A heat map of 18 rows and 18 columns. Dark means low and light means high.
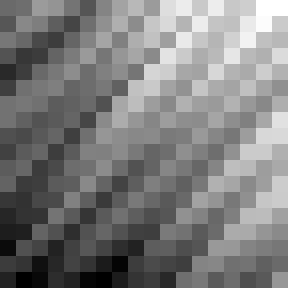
The ninth with the highest average is the top right. The halves do not mirror each other. Values rise toward the top right. The grain runs diagonally up to the right. No lone cell stands out from its neighbours.
